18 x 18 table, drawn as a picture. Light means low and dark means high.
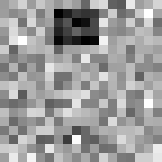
In the top middle lies a patch that is higher than the rest. The ninth with the highest average is the top middle. Overall the values sit about 40% of the way up the scale. Neither half mirrors the other. There are no regular stripes.
